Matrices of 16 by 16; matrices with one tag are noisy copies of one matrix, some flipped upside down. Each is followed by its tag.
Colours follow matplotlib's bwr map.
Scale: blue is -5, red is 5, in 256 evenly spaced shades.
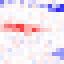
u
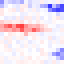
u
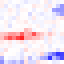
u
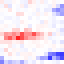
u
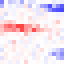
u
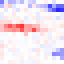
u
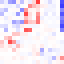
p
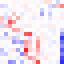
p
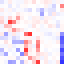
p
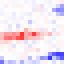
u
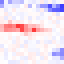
u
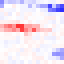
u
